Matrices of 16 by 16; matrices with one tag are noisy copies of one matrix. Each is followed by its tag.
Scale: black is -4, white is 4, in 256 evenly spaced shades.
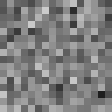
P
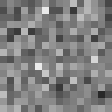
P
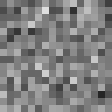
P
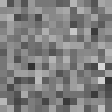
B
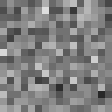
P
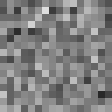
P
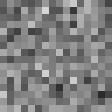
P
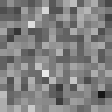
P
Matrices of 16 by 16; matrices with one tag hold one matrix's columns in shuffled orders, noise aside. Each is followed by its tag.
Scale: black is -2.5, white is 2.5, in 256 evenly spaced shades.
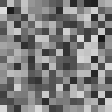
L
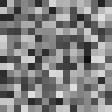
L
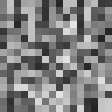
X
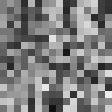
X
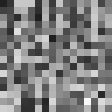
X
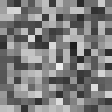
L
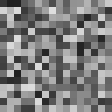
L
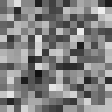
L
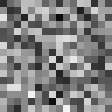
L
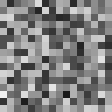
L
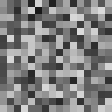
L
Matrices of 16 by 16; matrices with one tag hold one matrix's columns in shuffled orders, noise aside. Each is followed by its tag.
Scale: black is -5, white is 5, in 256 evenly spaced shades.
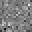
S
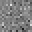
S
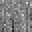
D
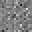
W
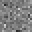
W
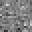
S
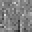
D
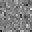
W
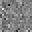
W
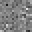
W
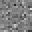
W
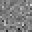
S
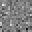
S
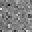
W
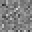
W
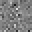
W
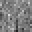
D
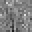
D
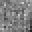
D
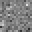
S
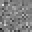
S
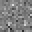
S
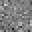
S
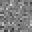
S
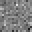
S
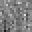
D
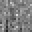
D
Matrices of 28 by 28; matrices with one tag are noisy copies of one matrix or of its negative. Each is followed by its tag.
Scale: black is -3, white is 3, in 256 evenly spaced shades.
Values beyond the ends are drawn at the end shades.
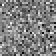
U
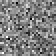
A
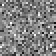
U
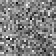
A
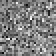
A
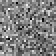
A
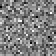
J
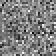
U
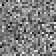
U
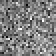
A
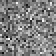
A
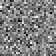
J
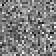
U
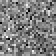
A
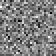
J
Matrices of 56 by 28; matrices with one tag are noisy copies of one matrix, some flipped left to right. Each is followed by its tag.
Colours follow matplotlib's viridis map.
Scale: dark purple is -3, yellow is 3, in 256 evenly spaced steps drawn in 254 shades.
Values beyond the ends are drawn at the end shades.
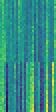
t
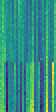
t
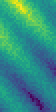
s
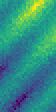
s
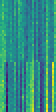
t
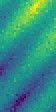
s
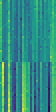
t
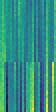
t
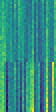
t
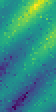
s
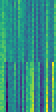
t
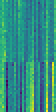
t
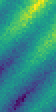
s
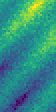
s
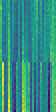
t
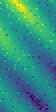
s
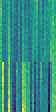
t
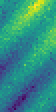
s
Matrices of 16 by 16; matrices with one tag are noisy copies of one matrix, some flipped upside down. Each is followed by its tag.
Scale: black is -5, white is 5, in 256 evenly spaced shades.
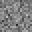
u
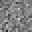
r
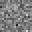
u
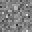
u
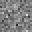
u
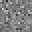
r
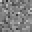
r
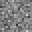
u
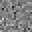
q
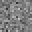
r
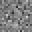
u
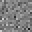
q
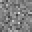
r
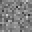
u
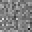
q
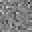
q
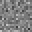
q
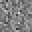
r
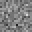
u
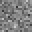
u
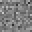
q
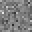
q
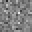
r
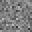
q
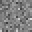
r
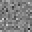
q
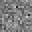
u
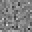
q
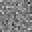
q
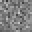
r
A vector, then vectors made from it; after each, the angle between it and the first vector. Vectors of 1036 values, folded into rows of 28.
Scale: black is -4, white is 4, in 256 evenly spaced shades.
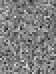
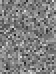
orthogonal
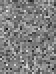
nearly parallel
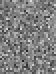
nearly opposite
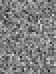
partly opposed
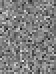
nearly parallel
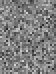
nearly parallel
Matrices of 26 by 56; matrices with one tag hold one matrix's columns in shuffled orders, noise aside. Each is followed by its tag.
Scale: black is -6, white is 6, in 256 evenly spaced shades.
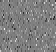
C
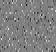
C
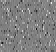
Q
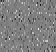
C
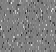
Q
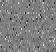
C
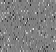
C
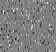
Q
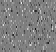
Q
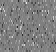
Q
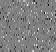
C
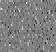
Q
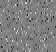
C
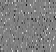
C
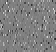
Q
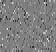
C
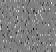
Q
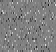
C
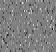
Q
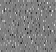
Q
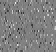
Q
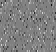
C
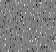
C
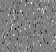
Q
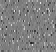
Q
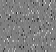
C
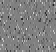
C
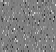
C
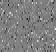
C
